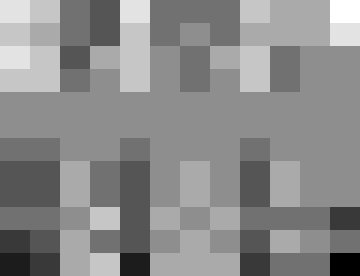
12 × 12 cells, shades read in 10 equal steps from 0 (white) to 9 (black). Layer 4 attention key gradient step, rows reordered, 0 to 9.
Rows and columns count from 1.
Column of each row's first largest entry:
4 4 3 3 1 1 1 1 1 12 1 12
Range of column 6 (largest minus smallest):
2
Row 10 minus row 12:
-3 -2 1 0 -2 0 1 0 -2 0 0 -2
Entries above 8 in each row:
0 0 0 0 0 0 0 0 0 0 0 1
